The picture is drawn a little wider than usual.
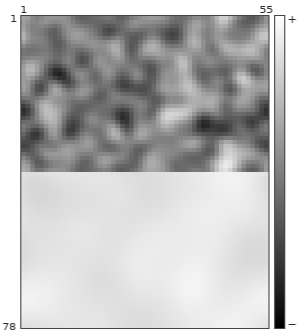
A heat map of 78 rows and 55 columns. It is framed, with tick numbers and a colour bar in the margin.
It is made of 2 by 1 panels. Panel 1,1: middling, blotchy, strong in contrast. Panel 2,1: very high, smooth, faint in contrast.
